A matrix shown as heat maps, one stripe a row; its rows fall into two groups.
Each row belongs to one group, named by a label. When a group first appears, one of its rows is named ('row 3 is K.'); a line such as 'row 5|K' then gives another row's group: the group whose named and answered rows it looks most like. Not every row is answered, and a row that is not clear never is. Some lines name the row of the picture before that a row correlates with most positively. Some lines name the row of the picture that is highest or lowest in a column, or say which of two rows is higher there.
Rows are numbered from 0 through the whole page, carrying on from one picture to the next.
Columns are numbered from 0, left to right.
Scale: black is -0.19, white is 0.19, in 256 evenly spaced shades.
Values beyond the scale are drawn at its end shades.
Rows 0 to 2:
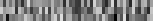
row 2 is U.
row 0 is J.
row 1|J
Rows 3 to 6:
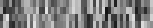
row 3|U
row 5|J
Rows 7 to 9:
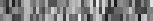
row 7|U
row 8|U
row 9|J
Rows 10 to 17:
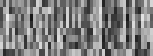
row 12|J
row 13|J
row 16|J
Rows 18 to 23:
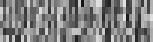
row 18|J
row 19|J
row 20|J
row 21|J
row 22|U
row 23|J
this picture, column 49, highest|20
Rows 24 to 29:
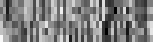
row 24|U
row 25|U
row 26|U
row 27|J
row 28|J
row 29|J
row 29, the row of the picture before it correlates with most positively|19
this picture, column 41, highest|25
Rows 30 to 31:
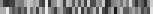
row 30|U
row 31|J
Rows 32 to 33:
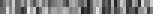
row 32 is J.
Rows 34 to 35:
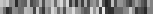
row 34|J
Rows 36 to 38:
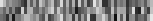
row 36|J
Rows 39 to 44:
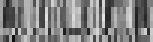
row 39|U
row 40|U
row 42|U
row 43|J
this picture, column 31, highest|43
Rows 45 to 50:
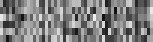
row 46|U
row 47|J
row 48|U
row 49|J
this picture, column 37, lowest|50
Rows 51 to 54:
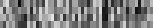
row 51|J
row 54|J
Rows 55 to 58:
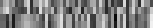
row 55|J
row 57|U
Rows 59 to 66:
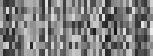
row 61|U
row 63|U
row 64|U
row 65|J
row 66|U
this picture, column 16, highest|61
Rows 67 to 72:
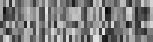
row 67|J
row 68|U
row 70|J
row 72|J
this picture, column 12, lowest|67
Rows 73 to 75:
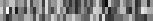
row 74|J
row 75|U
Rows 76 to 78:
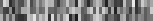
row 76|J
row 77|U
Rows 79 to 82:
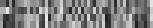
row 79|U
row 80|J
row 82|U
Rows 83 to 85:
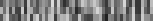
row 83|J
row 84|J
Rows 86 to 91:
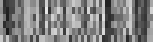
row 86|U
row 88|U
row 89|U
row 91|J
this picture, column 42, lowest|91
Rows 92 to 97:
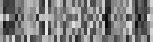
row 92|U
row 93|U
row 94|J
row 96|U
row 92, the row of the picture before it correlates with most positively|87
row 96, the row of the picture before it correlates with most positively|87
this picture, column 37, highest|94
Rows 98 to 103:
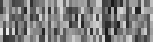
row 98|J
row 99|J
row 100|J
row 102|J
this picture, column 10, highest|102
